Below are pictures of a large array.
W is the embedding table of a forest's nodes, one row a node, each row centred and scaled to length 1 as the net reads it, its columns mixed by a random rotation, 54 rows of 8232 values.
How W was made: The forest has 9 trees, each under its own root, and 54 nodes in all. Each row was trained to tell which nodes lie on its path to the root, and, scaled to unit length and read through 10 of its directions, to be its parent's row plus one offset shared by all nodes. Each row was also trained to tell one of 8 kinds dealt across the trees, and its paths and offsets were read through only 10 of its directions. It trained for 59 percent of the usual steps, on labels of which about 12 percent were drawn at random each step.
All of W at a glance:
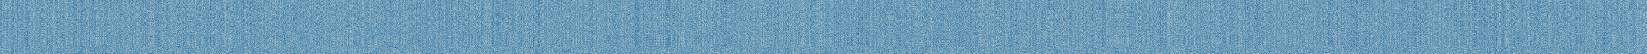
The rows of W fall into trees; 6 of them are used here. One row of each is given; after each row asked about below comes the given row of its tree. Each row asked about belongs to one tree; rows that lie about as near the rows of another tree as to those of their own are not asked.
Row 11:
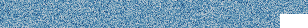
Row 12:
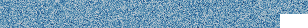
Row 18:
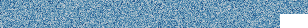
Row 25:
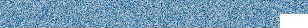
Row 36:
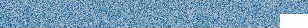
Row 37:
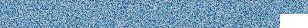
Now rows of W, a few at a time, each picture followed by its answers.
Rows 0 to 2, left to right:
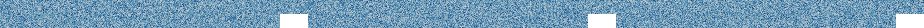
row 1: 11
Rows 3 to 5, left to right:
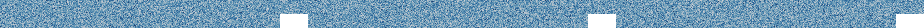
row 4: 25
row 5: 18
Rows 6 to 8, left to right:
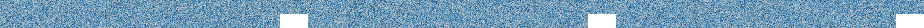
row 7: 25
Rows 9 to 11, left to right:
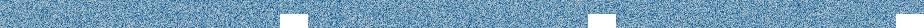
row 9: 25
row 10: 36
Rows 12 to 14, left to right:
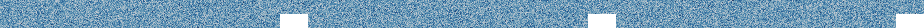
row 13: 25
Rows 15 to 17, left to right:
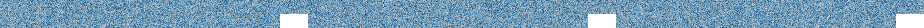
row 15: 25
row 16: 11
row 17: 37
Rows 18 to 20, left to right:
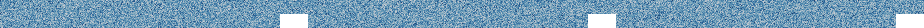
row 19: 18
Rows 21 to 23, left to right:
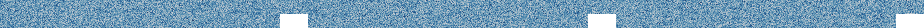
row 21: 12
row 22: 11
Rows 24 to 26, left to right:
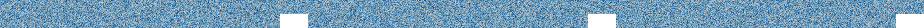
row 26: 12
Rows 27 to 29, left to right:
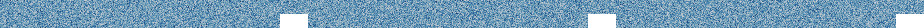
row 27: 18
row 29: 12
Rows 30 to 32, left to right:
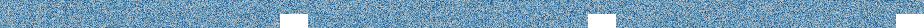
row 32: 37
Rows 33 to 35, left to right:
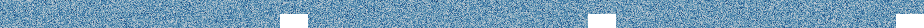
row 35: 37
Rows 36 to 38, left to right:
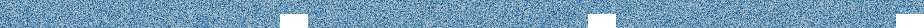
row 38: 37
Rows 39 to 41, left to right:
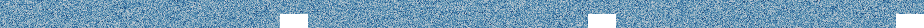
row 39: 25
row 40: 37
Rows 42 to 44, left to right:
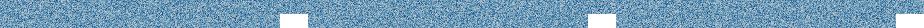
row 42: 25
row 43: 37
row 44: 25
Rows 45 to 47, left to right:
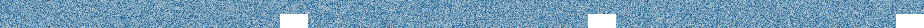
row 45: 11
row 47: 36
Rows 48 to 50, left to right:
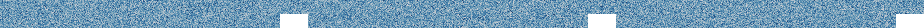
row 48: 12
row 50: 18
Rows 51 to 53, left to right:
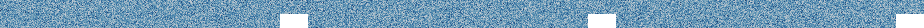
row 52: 12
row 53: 36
